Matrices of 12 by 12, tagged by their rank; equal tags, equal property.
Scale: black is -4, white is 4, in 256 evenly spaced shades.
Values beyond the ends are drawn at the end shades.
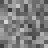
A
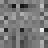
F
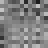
F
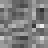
F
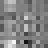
F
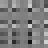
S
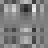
S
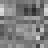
F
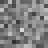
A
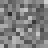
A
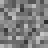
A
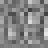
F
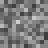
A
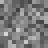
A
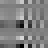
S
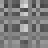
S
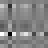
S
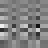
S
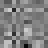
F
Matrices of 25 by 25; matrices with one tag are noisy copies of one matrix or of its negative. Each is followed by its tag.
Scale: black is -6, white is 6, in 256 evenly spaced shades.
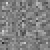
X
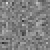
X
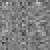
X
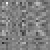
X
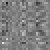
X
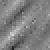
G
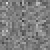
X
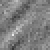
G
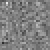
X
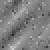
G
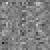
X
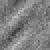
G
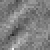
G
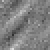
G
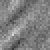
G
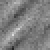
G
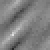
G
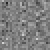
X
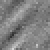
G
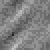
G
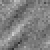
G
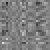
X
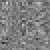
X
